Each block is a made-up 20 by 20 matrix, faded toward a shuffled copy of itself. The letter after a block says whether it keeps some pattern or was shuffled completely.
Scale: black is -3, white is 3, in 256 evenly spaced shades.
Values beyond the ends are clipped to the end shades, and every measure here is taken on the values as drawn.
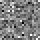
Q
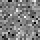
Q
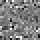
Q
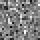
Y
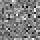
Q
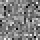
Y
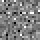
Q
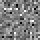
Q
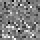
Q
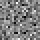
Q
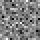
Q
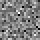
Y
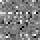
Q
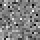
Y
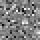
Q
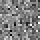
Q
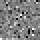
Y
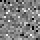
Y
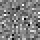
Y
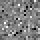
Y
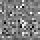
Q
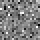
Y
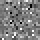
Y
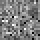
Q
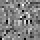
Q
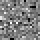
Y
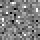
Y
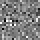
Q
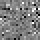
Q
